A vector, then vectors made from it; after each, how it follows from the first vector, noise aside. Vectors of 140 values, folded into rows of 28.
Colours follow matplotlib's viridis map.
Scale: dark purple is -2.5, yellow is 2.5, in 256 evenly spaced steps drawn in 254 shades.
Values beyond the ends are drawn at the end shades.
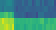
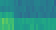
shrunk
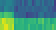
copied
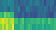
copied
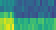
copied
